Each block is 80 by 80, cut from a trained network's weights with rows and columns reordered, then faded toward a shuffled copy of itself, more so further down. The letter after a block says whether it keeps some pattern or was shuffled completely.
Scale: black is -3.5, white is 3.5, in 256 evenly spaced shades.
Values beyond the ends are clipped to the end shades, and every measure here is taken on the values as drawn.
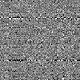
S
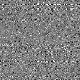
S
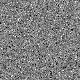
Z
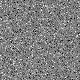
Z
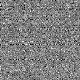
S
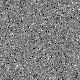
Z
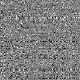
S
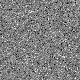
Z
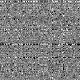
S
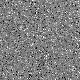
Z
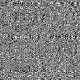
S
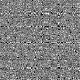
S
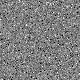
Z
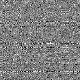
S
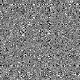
S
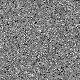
Z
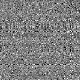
S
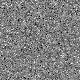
Z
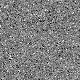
Z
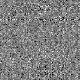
S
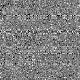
S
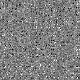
S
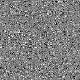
S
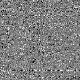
S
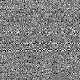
S
